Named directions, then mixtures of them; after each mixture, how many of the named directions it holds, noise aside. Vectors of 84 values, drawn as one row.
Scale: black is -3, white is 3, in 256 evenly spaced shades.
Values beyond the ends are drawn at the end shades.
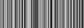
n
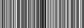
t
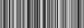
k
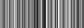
three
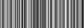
two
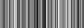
three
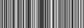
two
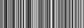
one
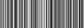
three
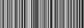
one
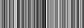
two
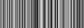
two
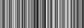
three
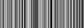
one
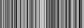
one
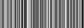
three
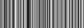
two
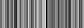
two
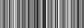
three
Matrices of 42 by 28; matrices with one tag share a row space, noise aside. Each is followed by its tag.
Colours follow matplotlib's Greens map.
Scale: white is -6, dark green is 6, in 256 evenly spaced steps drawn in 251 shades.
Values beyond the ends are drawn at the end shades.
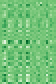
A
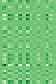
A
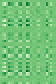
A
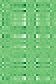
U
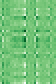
U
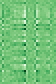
U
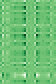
U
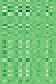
A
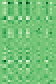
A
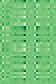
U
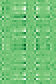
U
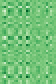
A
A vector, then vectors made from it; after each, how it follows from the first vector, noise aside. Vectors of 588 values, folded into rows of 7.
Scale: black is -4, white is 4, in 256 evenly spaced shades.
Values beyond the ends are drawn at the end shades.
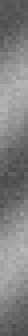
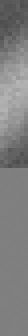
partly zeroed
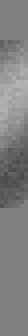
partly zeroed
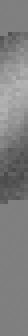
partly zeroed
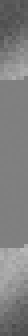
partly zeroed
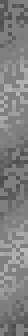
partly zeroed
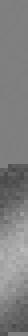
partly zeroed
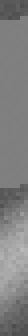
partly zeroed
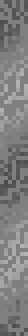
partly zeroed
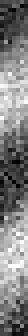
scaled up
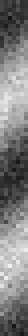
scaled up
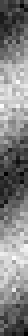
scaled up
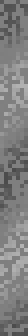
partly zeroed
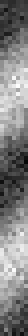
scaled up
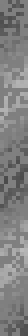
partly zeroed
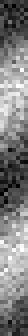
scaled up
